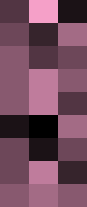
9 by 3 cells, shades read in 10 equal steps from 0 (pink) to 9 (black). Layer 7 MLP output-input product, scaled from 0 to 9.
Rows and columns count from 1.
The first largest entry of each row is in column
3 2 2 1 3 2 2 3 1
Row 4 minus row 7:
-1 -6 -1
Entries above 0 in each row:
2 3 3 3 3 3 3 3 3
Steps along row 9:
down up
